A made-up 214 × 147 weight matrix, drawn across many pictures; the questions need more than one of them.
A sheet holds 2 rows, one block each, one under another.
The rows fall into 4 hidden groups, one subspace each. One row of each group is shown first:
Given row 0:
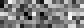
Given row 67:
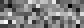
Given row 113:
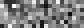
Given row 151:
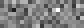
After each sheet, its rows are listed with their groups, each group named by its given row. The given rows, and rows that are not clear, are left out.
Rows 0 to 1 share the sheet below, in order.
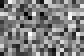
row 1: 151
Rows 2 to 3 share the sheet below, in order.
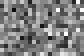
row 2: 151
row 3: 0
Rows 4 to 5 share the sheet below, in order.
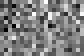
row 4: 67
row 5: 151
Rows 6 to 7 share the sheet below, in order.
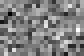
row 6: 67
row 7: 113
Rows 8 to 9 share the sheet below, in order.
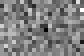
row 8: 151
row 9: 67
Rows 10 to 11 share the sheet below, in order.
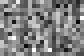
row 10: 113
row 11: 0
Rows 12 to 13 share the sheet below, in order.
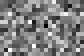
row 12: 67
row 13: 151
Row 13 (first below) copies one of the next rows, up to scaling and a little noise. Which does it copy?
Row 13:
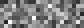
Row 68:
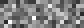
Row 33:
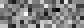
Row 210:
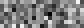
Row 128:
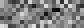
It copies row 68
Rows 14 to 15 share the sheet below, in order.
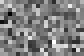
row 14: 67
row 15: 0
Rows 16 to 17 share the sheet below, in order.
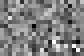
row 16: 151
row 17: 0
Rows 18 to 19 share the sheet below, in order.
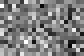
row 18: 113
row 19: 0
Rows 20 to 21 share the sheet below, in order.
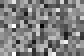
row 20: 151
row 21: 67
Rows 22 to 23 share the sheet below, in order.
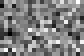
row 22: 113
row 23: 67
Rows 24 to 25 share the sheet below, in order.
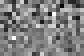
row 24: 113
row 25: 151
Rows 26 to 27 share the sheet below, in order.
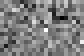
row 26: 0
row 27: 67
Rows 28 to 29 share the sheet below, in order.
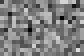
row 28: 0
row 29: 151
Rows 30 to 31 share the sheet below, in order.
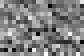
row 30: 0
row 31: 67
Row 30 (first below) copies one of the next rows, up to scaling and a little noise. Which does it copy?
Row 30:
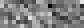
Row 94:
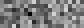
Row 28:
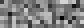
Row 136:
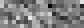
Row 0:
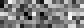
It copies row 136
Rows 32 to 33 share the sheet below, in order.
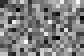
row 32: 113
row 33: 151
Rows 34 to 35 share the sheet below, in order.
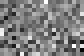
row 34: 67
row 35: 0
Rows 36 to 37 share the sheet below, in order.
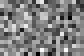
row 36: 0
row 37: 113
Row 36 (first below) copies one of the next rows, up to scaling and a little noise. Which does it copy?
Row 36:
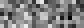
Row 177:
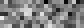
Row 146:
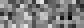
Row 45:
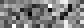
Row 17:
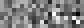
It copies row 146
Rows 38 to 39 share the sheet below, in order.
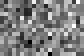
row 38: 0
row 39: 0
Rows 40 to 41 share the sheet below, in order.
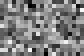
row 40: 151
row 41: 67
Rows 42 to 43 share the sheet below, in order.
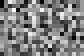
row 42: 0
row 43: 151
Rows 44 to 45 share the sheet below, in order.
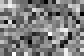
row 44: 67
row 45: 0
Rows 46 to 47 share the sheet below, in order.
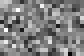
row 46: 113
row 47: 113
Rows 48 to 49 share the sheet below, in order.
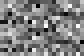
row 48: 67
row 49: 67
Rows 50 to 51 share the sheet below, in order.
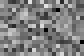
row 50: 151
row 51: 67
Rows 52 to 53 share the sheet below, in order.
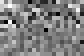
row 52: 67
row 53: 67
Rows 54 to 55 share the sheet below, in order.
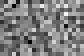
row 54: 113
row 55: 0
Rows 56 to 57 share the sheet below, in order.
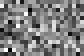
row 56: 151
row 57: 67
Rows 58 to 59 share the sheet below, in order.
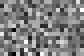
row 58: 151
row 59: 151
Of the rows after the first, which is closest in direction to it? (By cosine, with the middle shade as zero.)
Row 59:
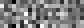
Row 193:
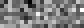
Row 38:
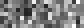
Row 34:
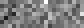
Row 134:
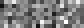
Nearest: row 34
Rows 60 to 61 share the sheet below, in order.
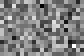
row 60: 113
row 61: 0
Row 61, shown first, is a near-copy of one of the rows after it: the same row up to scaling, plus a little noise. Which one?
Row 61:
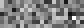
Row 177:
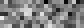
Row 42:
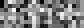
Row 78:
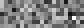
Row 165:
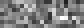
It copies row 78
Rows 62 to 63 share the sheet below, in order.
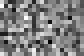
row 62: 0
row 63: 113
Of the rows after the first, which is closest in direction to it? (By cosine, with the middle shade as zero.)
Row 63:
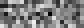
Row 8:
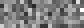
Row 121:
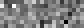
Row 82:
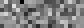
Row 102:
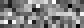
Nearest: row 8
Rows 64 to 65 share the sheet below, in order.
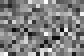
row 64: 67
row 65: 151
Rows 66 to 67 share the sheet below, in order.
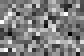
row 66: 67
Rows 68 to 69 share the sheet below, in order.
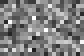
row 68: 151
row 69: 67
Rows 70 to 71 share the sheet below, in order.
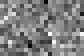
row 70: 67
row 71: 0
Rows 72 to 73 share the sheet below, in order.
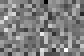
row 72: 67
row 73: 113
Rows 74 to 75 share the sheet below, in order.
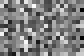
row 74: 151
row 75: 151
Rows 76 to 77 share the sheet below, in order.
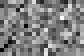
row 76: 0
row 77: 67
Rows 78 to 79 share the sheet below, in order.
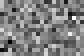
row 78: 0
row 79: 67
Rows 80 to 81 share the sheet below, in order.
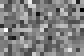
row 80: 151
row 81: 151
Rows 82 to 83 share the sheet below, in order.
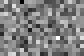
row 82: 113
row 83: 151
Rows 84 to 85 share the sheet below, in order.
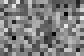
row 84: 113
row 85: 151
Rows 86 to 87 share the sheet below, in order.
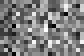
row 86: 67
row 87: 67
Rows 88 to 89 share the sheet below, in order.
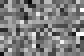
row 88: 151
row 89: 151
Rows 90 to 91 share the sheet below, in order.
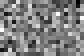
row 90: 113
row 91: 67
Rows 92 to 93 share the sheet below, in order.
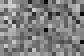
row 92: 67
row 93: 67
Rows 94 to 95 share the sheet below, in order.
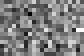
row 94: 0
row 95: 0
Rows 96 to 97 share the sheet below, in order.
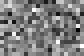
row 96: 67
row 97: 113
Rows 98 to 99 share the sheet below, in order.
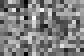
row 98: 0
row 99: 0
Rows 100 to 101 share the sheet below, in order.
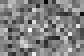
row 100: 67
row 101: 151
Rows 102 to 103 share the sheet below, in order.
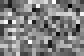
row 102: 67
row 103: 0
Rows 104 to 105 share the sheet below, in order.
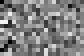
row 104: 67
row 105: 67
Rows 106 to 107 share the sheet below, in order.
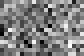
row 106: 0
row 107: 0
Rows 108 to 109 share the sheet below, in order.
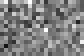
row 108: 151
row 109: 67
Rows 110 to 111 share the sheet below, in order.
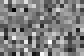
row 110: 151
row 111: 151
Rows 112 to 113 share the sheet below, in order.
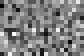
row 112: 113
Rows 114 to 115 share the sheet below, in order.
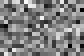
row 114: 151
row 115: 113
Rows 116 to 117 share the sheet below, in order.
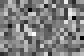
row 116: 0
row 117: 151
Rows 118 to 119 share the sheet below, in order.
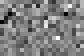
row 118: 67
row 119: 151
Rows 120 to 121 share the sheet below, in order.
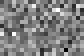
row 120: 151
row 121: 113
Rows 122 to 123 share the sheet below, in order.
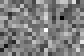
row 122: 0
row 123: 67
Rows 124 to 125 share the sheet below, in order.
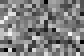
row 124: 67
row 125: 67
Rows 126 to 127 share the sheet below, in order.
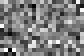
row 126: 151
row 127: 67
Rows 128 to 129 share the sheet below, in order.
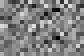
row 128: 151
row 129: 151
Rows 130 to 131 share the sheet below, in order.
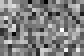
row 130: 67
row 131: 113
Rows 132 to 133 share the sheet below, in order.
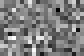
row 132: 151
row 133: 0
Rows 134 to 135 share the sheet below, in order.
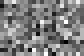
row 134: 113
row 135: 67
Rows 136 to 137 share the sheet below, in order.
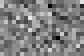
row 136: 0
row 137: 151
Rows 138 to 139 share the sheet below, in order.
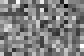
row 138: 113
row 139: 113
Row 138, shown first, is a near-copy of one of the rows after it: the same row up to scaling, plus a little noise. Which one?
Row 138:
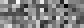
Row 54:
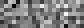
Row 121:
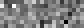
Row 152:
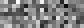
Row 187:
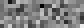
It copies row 152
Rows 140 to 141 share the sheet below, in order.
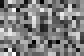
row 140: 0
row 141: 67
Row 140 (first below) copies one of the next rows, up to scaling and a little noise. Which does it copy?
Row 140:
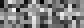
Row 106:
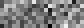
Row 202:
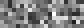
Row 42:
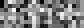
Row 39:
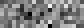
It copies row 42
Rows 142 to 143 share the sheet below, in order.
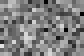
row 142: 67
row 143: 0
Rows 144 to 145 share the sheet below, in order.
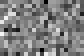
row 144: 67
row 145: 113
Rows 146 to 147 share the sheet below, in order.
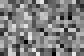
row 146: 0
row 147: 151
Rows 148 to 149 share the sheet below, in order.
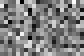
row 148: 151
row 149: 0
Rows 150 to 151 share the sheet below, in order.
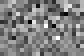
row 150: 67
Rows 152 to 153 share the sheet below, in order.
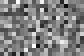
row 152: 113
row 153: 151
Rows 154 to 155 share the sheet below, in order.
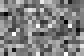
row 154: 113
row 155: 113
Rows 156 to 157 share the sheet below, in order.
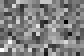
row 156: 113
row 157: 67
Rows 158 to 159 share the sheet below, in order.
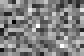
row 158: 113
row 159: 0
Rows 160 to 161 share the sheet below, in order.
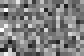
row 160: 113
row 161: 67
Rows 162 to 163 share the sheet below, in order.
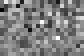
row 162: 113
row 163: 151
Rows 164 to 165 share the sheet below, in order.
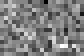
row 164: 67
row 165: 0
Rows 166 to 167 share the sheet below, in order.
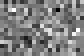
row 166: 151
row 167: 0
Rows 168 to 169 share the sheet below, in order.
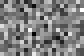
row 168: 151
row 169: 151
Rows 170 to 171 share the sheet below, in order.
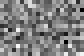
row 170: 151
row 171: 113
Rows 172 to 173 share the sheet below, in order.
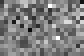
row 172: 0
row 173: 151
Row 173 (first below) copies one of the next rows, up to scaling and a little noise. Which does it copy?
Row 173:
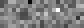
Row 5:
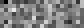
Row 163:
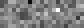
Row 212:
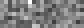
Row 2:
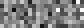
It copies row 163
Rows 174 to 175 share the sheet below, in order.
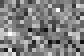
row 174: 151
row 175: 67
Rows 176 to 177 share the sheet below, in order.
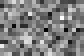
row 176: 0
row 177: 0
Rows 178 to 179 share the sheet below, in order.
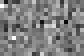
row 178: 113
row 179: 151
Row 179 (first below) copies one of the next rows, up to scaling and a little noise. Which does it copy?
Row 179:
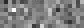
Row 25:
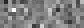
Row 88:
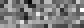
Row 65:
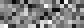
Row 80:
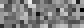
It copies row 25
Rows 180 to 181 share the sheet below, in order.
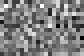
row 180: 113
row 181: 151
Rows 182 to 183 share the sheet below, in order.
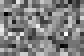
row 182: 113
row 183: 0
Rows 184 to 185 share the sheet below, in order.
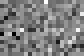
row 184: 67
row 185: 113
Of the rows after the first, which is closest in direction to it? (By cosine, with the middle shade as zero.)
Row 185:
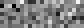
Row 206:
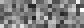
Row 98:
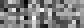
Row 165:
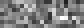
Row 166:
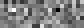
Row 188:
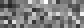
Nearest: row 206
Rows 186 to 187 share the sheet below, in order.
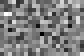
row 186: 113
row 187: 113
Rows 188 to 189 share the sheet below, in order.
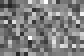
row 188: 67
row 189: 0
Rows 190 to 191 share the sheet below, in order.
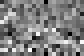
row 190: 67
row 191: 67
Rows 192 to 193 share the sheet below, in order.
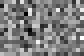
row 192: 151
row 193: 151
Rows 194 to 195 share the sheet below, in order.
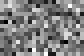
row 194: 67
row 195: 67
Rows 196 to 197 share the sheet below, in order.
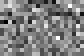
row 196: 67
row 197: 151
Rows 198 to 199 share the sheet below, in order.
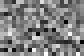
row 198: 113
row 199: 67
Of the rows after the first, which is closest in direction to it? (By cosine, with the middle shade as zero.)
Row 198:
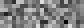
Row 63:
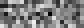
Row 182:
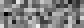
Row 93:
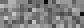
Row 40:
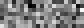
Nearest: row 182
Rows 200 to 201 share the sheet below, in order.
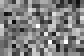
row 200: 113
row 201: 0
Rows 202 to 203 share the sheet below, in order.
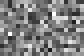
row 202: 0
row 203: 0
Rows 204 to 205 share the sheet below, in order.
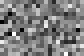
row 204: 67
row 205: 113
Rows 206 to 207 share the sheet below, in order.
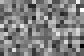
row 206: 151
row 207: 113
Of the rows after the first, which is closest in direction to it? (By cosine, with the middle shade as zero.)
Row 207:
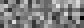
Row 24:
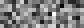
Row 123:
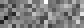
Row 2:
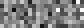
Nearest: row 123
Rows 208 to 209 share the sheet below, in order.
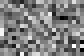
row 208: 0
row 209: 0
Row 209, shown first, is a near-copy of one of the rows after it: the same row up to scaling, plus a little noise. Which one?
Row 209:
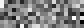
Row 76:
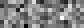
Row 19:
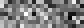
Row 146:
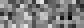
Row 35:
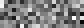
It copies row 35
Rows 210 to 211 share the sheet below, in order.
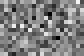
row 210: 151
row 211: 151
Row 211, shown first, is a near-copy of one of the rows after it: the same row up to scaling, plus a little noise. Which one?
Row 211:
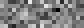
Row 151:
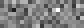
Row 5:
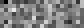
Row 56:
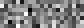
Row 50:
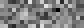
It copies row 50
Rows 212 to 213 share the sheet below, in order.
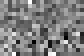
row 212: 151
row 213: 67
